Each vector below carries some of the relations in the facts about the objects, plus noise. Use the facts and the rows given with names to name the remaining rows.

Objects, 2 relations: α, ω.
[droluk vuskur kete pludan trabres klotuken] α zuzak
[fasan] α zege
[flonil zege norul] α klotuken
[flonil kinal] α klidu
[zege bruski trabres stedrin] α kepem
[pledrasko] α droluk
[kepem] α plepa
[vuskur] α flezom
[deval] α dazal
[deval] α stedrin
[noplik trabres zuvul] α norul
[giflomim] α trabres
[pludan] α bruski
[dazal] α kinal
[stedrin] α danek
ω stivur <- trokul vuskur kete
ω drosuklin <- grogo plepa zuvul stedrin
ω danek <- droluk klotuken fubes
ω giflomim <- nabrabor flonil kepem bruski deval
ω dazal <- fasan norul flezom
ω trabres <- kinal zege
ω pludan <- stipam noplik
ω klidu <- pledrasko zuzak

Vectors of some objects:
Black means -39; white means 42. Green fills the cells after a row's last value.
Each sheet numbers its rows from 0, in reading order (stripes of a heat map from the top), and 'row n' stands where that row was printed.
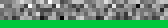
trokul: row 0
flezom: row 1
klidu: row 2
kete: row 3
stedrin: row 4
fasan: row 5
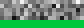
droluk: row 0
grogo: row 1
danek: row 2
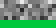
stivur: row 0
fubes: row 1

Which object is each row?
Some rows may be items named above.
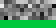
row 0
klidu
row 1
plepa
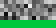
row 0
drosuklin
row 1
dazal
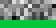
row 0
pledrasko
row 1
stedrin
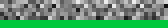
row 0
flonil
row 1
zuvul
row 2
stivur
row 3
vuskur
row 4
vuskur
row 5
stedrin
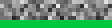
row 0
kete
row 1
noplik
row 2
kinal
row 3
zuzak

